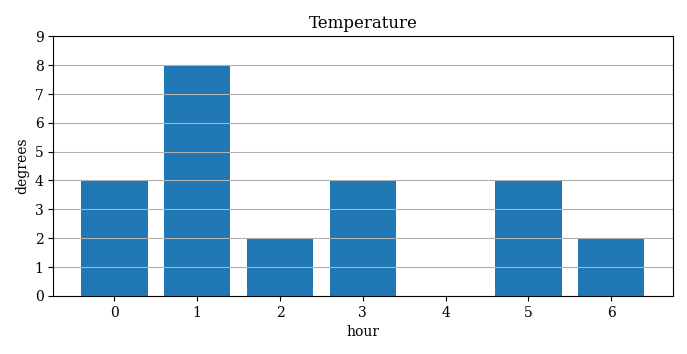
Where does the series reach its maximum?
1
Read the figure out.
Title: Temperature
x-axis: hour, ticks 0 1 2 3 4 5 6
y-axis: degrees, ticks 0 1 2 3 4 5 6 7 8 9
Values:
4 8 2 4 0 4 2
